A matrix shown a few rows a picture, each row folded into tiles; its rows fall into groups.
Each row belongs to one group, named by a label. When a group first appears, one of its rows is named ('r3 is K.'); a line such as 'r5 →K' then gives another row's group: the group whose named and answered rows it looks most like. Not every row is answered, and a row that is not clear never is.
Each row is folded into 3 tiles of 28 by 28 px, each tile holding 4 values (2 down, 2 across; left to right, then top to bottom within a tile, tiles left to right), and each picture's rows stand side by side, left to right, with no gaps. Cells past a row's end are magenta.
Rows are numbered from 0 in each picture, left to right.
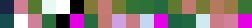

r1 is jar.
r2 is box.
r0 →box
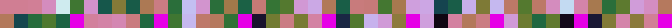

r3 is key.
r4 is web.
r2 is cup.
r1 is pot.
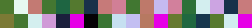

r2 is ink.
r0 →cup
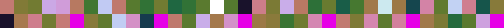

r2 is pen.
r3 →ink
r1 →cup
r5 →ink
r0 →key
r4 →pen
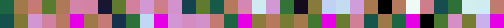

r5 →key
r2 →pot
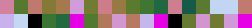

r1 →jar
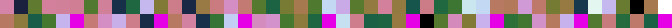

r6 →jar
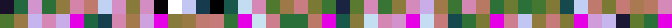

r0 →web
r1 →jar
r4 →web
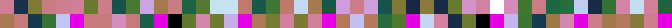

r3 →pen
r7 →pen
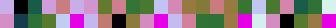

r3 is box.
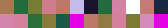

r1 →pen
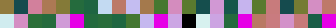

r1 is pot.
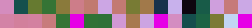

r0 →pot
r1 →jar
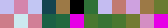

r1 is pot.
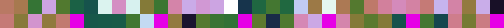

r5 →jar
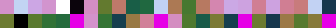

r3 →jar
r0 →jar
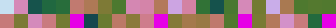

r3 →cup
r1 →key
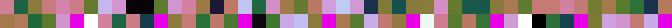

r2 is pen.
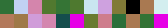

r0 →cup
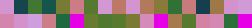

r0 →pot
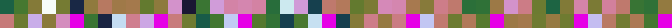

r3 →ink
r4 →key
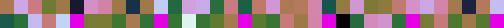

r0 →jar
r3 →jar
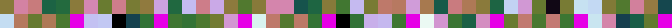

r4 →web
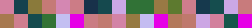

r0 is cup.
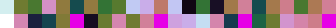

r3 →web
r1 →key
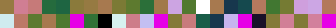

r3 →key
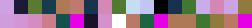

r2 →pen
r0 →pot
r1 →box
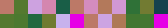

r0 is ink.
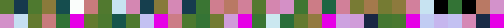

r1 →ink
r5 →pot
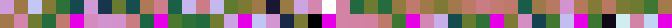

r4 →pot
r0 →ink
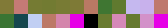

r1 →key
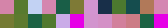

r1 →pot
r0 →ink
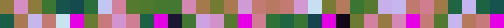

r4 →key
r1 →cup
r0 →jar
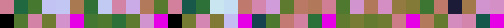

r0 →key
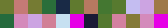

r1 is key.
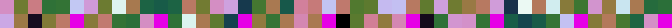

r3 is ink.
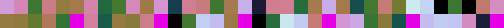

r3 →web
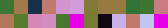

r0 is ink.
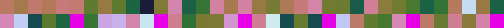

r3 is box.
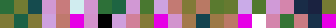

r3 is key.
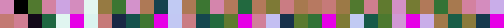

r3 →box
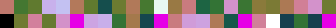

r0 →key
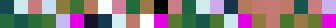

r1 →jar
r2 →ink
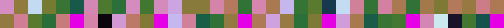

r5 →box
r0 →ink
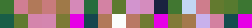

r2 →cup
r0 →web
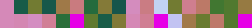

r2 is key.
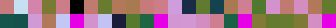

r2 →pot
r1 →box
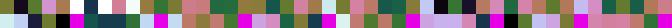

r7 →pot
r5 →pot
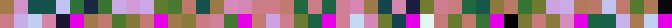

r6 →key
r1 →pen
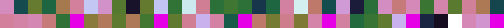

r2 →cup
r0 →pot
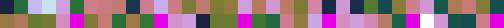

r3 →jar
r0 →pen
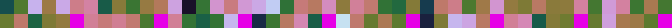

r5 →web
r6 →box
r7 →cup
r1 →pot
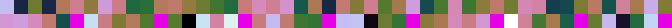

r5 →web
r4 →box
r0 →pot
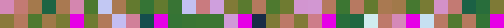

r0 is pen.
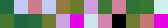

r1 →box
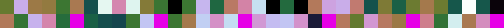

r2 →web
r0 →cup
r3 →pot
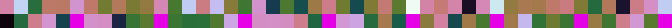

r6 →box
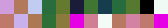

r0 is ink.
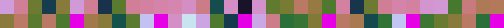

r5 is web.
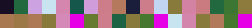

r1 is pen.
